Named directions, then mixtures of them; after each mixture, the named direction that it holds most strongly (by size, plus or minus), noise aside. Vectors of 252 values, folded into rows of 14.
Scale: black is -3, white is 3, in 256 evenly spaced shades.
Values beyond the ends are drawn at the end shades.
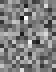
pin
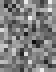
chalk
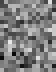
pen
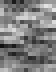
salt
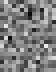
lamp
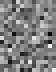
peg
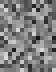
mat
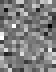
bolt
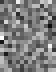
bolt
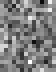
chalk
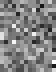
bolt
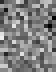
bolt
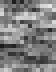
salt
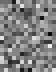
peg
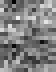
salt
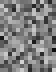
mat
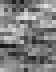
salt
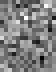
pin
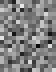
peg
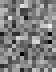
peg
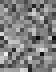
mat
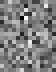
pin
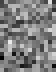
pen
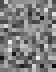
pen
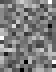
bolt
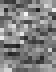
salt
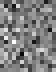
mat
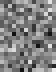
chalk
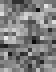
salt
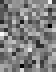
pen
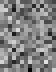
mat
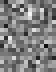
lamp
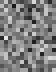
mat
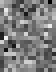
bolt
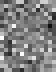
bolt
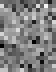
mat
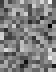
bolt
